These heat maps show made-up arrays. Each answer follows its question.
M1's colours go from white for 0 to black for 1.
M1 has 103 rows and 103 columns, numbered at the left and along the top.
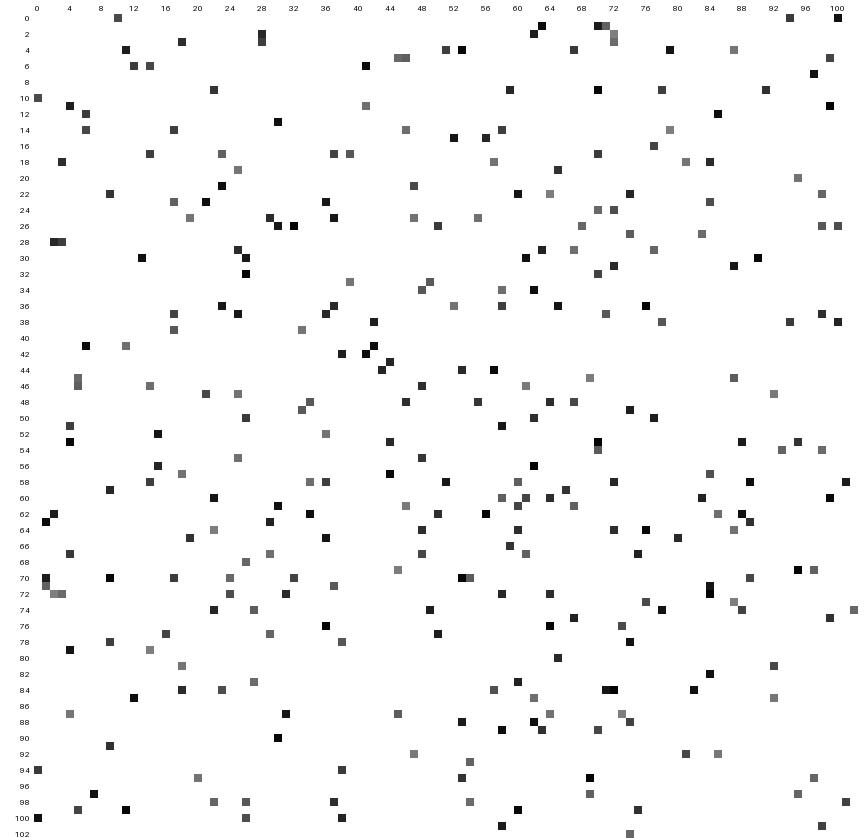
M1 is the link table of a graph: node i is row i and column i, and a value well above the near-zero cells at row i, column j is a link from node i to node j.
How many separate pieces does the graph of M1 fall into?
6
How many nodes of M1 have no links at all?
5
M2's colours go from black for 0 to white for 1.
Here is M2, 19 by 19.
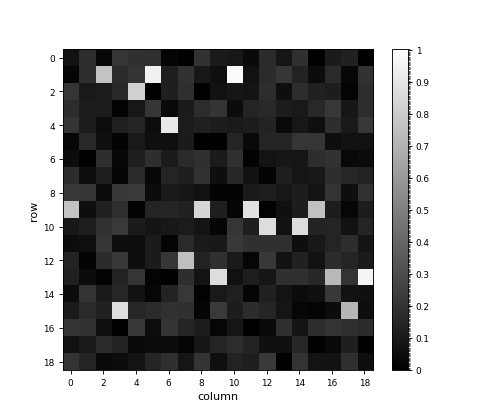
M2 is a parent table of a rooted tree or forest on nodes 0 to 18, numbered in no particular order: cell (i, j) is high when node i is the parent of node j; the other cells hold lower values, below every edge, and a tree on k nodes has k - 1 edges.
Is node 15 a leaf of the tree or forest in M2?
no
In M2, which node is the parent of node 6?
4
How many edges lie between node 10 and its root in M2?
1
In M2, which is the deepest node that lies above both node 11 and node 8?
9
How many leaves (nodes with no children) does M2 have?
11
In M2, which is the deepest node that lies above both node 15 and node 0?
9
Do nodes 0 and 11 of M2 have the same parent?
yes
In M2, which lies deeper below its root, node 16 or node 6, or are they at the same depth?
node 6
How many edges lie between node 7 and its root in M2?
3
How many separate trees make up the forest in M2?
2
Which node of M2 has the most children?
9
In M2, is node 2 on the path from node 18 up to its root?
no
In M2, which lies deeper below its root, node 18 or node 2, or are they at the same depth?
the same depth
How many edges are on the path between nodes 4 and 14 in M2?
4
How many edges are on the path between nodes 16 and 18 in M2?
2
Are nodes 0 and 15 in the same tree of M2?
yes
